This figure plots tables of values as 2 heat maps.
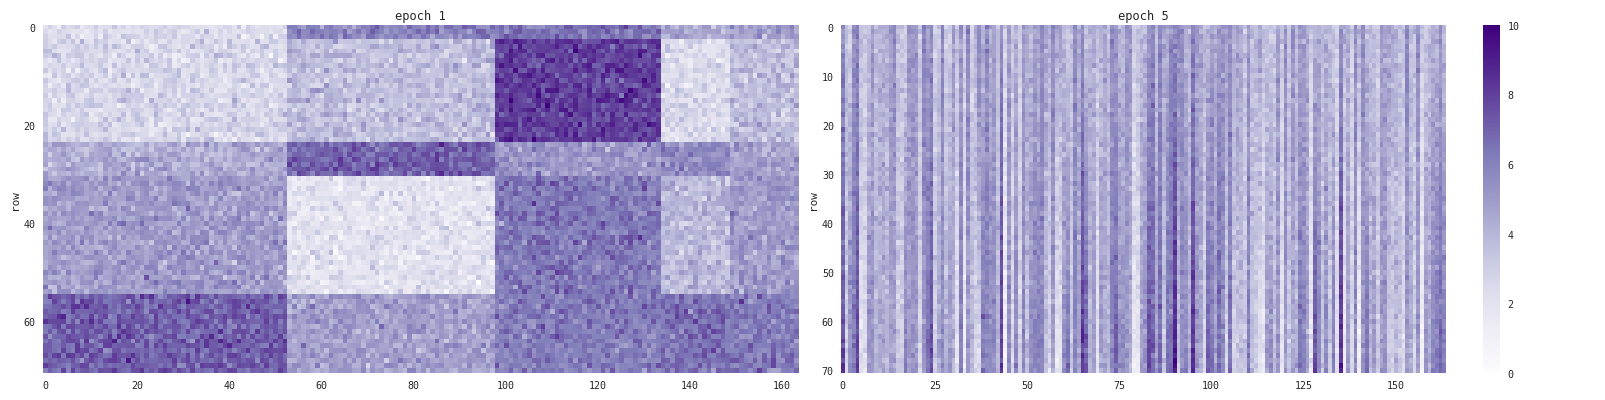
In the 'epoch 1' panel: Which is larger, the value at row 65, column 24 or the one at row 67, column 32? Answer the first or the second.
the first
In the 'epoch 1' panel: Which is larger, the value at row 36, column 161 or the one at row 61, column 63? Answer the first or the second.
the second
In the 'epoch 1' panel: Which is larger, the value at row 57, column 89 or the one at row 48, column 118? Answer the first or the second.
the second
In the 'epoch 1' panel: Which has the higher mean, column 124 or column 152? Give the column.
124
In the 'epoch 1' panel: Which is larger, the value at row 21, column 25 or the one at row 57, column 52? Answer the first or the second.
the second
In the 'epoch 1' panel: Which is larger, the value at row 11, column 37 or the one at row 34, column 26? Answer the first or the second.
the second
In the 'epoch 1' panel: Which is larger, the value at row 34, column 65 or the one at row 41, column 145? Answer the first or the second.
the second
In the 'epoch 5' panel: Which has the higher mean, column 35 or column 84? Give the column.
84
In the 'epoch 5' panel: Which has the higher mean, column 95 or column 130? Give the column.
95
